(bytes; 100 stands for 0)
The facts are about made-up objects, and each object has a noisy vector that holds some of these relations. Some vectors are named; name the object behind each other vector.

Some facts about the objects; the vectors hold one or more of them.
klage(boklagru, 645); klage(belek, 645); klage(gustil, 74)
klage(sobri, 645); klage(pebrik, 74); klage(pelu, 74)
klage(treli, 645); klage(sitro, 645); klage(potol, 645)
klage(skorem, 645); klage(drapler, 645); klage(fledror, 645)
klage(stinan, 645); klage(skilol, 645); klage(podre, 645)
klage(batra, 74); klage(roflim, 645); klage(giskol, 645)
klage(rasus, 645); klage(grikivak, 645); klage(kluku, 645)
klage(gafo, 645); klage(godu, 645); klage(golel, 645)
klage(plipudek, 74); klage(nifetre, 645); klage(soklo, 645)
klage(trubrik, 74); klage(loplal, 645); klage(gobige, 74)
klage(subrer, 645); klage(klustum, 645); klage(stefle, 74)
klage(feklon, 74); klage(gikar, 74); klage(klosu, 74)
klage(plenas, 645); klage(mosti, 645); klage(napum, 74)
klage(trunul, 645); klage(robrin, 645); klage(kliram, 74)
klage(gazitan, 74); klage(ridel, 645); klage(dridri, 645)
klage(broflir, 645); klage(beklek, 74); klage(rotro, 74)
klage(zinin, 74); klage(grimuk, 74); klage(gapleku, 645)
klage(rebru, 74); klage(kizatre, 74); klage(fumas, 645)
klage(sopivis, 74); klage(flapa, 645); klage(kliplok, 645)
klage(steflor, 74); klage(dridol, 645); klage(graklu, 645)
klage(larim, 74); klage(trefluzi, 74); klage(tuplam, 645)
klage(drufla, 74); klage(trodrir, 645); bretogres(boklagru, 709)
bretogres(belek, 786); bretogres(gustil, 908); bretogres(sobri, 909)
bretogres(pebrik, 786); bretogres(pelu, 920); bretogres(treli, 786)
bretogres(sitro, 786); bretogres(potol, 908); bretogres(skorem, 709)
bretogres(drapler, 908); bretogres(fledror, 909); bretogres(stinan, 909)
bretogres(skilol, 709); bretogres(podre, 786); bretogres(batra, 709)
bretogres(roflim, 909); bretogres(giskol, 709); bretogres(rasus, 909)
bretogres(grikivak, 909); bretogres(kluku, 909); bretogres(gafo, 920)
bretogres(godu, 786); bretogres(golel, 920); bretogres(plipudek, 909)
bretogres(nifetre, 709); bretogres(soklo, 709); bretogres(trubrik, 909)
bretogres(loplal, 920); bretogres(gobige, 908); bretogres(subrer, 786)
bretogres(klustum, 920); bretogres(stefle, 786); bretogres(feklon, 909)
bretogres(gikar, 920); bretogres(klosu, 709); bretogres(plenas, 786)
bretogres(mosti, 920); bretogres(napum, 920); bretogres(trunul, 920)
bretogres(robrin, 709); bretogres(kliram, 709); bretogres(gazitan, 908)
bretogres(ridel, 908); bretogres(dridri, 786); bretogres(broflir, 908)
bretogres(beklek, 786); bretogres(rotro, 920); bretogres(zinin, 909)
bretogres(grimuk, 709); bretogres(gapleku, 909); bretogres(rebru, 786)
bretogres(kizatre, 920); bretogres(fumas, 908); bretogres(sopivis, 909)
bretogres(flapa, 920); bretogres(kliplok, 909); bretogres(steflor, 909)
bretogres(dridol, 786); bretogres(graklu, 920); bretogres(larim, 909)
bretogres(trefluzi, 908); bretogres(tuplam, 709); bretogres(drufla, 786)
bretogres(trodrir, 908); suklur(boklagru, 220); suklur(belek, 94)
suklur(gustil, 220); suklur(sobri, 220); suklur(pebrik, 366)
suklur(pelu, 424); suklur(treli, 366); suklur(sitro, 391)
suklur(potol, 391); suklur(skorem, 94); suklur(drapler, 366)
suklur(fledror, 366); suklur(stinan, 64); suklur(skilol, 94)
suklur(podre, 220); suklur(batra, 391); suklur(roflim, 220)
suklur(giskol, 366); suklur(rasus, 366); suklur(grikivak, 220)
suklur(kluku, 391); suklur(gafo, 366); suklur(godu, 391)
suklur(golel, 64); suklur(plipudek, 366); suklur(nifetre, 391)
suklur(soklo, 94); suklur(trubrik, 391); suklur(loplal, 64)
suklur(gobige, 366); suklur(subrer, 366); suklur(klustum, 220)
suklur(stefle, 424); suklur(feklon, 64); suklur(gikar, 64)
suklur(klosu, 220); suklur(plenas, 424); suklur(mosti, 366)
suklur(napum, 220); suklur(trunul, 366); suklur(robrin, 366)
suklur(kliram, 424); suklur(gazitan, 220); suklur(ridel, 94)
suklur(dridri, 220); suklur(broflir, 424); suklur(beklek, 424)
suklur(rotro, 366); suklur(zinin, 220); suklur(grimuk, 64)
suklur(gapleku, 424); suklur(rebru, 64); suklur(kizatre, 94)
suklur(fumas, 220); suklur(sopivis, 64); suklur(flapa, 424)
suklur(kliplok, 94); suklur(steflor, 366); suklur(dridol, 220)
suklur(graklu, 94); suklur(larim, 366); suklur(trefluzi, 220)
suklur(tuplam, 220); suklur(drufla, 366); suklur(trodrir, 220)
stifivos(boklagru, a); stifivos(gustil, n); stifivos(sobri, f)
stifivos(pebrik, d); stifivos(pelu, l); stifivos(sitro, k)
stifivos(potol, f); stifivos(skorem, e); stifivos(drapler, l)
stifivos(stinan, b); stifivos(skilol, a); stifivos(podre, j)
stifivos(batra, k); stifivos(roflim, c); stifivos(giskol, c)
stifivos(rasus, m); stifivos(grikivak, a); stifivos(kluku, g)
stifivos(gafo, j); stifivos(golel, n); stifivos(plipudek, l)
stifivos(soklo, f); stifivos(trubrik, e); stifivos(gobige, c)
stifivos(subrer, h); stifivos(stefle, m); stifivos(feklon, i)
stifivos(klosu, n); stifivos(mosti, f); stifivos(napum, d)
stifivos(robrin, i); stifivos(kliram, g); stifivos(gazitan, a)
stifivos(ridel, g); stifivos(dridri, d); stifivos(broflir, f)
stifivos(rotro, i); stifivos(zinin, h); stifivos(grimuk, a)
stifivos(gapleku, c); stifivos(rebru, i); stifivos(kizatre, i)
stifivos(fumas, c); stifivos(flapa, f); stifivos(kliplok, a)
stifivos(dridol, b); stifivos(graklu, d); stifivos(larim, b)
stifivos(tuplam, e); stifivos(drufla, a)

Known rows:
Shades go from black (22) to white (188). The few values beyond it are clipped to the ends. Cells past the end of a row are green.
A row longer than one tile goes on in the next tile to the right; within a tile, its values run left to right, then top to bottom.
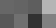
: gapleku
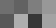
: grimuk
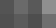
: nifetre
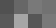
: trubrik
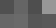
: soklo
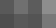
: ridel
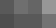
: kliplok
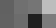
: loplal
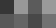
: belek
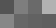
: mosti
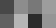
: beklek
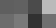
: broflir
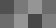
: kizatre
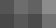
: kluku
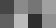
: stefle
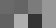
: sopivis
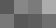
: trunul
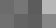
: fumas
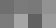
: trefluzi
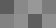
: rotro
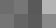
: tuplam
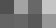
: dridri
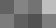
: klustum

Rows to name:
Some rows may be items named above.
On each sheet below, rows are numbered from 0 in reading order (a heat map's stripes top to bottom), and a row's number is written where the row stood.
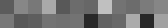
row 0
trunul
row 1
flapa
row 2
feklon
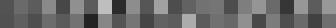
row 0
nifetre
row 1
plenas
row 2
sitro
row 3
batra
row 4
kizatre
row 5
godu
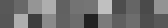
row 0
pelu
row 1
loplal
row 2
potol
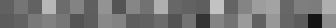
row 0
drapler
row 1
robrin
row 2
gafo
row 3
stinan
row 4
napum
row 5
golel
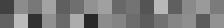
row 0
stefle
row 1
gikar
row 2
sobri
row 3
rotro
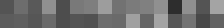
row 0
skorem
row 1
graklu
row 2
gazitan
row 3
sitro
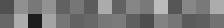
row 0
rebru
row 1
rasus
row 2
klustum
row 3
trunul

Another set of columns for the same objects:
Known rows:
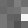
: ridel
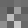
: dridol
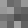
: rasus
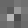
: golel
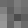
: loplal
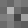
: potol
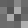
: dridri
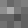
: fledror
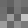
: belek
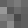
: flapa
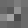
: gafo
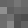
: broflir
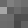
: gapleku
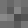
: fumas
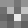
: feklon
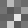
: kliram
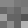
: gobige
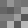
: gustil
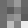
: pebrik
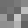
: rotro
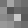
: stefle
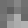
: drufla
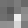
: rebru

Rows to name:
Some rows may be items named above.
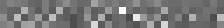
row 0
gazitan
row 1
belek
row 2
gapleku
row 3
pelu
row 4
kluku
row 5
napum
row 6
skorem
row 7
soklo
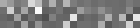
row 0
plipudek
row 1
trubrik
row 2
kliram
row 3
robrin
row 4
sitro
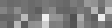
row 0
robrin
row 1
rebru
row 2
graklu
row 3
feklon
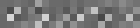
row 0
podre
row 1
beklek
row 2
belek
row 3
nifetre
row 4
grimuk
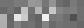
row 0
kizatre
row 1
feklon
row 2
drapler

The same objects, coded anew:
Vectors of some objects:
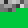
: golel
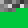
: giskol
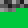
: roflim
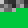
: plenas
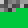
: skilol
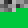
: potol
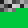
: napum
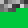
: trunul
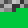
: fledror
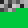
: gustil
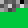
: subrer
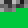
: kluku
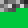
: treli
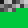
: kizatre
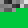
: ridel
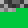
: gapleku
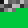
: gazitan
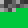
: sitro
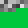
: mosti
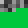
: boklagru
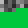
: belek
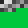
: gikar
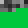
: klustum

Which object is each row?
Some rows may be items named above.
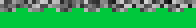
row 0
nifetre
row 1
rasus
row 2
belek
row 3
plenas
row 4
napum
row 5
batra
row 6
trubrik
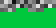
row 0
beklek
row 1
drapler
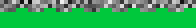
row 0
stinan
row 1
feklon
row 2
pelu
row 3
graklu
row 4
drapler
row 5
drapler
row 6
stefle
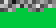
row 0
kliram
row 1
robrin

